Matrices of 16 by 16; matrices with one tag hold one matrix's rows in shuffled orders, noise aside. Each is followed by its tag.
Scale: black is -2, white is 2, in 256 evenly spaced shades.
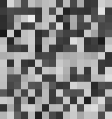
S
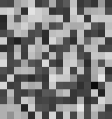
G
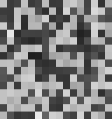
G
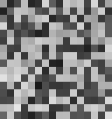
G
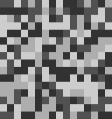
S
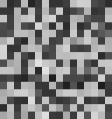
S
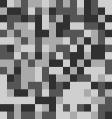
S
